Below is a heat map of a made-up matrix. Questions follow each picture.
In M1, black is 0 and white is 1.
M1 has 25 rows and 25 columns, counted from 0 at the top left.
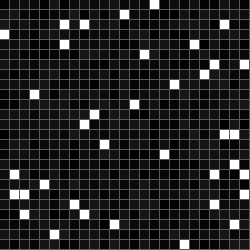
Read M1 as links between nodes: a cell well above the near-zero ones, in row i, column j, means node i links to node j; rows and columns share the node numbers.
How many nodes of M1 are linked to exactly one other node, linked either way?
1
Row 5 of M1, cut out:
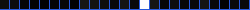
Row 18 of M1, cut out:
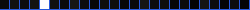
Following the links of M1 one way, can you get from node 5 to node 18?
no
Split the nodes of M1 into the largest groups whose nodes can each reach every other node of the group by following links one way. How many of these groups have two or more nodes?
3
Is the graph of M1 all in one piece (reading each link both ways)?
yes
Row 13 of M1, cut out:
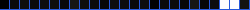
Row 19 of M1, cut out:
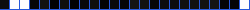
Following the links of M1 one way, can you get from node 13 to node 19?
no
